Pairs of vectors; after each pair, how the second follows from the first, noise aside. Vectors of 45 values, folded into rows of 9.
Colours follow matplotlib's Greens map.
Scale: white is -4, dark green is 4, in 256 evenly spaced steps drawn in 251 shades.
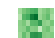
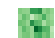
reversed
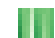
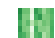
wrapped around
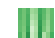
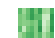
wrapped around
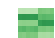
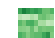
negated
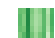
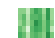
negated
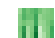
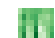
copied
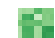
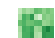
copied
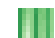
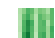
negated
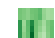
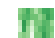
negated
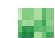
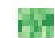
wrapped around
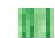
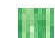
negated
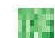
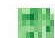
wrapped around
